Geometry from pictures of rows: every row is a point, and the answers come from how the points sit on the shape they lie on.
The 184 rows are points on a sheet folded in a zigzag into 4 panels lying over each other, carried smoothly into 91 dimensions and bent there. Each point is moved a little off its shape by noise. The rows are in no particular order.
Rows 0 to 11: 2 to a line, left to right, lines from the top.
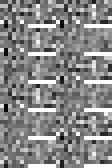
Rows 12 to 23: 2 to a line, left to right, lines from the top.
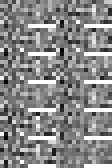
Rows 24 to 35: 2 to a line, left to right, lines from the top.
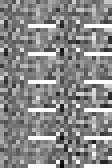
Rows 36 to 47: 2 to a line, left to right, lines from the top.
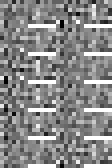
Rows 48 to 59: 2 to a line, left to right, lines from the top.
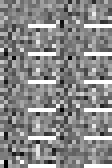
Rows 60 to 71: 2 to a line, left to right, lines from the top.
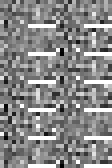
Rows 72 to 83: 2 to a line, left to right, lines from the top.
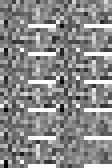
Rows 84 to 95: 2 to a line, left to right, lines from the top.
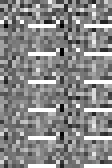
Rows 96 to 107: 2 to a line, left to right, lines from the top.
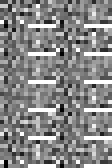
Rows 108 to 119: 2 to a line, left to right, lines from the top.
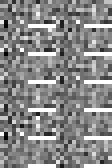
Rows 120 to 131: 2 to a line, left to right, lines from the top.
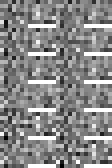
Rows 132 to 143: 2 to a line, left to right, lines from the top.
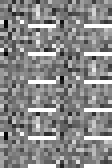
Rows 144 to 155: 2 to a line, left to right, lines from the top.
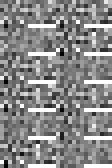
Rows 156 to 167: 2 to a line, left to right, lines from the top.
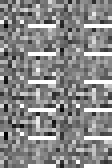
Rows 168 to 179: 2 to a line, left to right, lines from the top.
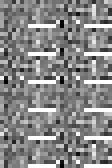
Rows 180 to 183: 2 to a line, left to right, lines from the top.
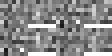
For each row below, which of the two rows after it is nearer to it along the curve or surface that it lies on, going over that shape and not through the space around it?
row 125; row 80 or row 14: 80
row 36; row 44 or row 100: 44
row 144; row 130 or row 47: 130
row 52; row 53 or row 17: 53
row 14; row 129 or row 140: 129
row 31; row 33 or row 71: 33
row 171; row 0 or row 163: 0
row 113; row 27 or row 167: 27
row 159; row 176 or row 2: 2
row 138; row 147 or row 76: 76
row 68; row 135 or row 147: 147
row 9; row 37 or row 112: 112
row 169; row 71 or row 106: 71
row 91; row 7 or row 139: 139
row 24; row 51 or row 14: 14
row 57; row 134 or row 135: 134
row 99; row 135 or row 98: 98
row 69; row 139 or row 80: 80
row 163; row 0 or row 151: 151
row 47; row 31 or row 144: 31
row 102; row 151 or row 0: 151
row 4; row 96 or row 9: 96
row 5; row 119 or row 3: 119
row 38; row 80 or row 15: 80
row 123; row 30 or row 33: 33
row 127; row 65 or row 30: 30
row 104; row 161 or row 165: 161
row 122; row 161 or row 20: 20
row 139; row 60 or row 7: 60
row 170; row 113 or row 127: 127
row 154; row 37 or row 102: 37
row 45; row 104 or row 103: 104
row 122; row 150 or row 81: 81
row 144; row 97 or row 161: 161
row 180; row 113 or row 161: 161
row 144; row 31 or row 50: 31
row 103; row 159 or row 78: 159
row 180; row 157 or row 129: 129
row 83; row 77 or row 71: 77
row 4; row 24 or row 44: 44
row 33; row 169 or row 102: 102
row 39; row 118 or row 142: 142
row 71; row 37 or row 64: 37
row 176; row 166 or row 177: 177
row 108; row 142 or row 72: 72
